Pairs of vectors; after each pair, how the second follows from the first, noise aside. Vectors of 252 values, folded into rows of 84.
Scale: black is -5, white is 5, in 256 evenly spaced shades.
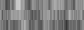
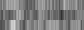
wrapped around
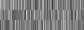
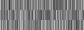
wrapped around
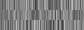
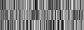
scaled up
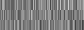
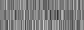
wrapped around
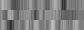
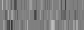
partly zeroed
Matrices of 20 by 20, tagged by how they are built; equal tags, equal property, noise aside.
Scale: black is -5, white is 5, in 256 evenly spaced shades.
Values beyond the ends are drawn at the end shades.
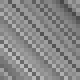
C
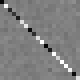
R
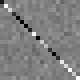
R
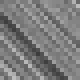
C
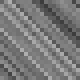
C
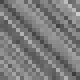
C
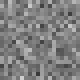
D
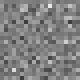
D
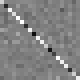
R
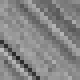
C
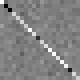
R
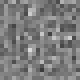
D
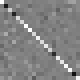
R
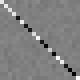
R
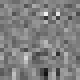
D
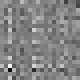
D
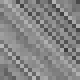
C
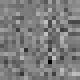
D
